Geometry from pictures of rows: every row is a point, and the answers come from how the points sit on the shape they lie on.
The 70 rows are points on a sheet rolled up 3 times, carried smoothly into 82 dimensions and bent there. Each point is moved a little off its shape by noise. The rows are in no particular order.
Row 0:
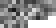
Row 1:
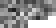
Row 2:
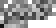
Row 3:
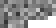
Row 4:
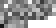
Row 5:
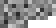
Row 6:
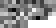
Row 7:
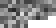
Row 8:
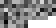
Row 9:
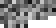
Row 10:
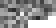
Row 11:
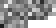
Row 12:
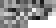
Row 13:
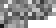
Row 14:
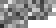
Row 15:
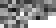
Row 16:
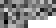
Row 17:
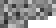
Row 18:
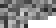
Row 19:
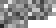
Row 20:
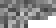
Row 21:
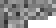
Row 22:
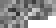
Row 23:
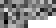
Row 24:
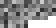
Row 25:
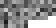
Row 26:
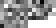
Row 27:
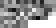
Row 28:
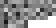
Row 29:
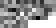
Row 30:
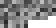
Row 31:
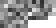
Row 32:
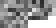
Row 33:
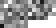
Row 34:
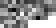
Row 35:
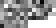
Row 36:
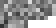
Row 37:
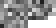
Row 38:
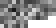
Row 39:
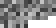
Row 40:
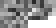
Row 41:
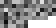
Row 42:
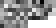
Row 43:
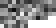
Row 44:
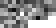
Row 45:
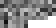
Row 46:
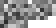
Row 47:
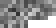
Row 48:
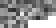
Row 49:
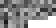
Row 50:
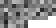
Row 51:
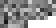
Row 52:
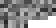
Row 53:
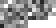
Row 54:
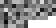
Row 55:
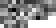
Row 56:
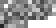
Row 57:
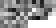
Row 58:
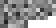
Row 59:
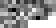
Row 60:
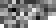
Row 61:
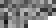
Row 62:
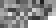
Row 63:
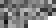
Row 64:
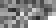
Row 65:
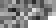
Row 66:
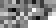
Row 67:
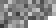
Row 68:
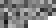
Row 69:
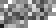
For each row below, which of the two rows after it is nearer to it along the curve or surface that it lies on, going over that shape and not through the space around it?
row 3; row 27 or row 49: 49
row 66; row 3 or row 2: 2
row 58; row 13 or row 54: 13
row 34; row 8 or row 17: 8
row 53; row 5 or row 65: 65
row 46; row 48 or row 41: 41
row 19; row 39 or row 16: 16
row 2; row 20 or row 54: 54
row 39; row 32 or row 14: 32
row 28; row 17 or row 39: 17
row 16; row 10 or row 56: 56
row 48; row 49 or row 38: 38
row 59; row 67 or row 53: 53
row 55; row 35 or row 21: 35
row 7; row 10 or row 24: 10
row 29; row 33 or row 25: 33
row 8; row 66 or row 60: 60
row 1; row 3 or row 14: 14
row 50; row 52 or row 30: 30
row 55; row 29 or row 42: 29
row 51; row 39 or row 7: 39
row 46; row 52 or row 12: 52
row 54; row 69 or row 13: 13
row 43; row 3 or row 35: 35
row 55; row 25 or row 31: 31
